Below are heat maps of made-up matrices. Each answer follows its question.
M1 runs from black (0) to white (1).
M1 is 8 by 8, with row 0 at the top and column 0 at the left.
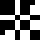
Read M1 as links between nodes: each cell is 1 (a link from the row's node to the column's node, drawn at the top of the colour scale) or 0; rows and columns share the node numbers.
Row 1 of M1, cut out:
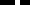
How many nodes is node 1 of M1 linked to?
3
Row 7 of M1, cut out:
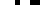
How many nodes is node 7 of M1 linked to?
5
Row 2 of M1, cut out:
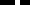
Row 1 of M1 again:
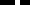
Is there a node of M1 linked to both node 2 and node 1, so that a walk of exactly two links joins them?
yes
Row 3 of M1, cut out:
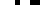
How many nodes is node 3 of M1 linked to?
5
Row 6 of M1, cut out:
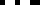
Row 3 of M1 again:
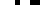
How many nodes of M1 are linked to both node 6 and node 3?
4
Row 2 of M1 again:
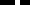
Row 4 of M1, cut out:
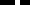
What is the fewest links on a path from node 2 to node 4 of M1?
2
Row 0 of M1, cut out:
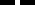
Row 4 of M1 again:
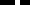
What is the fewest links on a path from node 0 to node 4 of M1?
2
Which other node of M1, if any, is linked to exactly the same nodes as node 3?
node 7
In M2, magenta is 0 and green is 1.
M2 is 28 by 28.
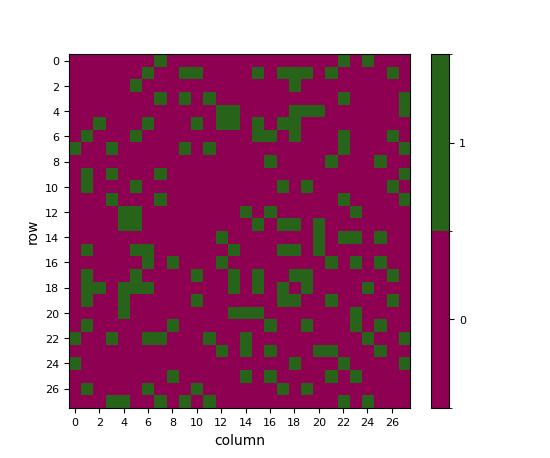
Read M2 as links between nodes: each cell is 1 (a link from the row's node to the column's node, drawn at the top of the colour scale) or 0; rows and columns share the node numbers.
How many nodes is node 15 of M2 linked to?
7
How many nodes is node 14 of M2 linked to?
5
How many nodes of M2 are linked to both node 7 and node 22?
4
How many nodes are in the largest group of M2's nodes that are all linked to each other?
5
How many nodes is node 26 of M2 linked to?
5
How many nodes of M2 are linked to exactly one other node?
0
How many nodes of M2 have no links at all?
0
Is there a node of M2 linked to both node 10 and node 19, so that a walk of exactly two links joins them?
yes
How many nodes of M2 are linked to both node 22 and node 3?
3
